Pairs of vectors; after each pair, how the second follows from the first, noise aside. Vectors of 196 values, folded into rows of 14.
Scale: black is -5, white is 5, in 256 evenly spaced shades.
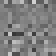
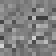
wrapped around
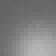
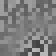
sign-scrambled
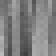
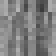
wrapped around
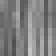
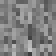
sign-scrambled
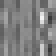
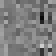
sign-scrambled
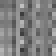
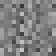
sign-scrambled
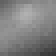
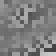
sign-scrambled
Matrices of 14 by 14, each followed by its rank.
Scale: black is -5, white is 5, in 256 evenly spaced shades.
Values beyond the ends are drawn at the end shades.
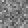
full rank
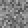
full rank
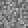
full rank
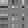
one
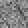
full rank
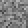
full rank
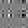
one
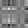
one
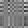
one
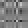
one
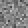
full rank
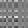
one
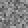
full rank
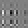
one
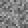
full rank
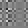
one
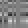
one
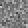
full rank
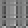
one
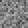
full rank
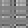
one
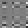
one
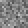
full rank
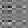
one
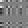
one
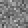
full rank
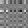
one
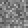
full rank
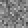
full rank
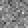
full rank
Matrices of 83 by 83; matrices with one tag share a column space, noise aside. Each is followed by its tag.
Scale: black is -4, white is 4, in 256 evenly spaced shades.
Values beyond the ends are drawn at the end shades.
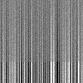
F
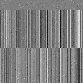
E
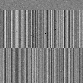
E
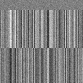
E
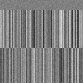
E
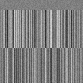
E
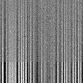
F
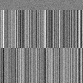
E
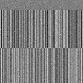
E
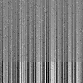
F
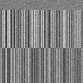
E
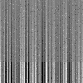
F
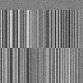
E
